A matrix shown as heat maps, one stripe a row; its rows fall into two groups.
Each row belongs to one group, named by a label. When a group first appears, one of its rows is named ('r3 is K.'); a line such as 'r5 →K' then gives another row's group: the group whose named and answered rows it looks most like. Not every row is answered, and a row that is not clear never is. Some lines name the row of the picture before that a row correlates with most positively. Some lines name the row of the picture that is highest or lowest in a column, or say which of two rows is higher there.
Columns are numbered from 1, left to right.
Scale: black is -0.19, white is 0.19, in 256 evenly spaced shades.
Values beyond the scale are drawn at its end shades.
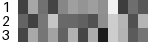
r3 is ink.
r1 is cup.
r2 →ink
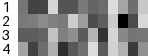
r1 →ink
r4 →ink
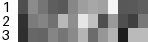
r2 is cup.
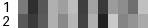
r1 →ink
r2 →ink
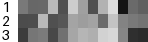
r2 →cup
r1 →cup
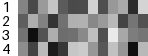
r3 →ink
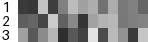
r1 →cup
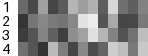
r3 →cup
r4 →ink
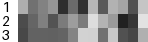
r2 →cup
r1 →ink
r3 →cup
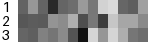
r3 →ink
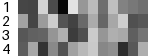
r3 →ink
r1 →cup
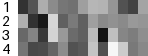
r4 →ink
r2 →ink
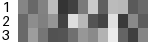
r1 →ink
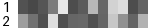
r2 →ink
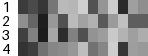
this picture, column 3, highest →4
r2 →ink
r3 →ink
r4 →cup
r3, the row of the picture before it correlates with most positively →2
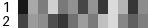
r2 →cup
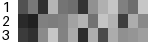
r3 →ink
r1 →ink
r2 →cup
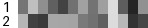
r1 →cup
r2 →ink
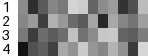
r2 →ink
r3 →cup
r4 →cup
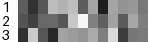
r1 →ink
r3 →cup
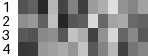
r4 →cup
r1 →ink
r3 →cup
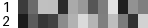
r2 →cup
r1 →cup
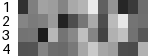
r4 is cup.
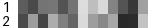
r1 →cup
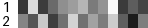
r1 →cup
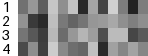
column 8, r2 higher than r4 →No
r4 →ink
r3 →ink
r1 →ink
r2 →ink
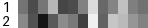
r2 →ink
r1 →ink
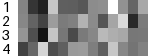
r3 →ink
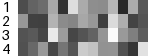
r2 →ink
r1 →cup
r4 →cup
